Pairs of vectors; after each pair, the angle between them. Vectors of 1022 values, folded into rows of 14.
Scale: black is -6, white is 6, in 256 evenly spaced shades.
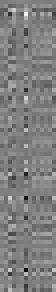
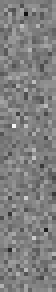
partly opposed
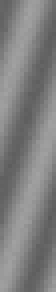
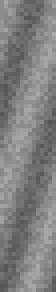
nearly opposite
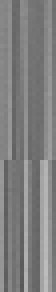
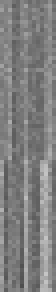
nearly parallel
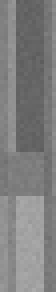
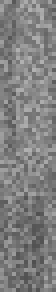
partly opposed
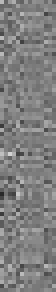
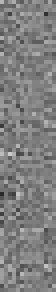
nearly parallel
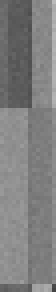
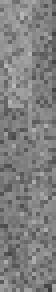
partly opposed
